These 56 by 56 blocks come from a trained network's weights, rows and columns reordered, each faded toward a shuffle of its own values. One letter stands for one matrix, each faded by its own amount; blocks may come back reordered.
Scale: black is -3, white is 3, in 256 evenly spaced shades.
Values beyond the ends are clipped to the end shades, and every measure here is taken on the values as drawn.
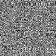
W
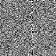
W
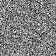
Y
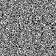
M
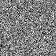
Y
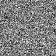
M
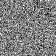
Y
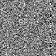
W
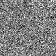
M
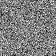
Y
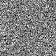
M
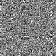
W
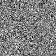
M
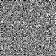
W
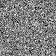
Y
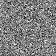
Y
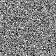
Y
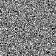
M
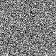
M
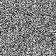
M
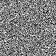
Y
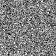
Y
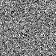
M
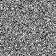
Y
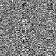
W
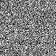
M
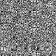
W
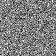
Y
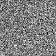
M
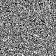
Y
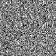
W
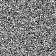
Y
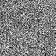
M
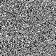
Y
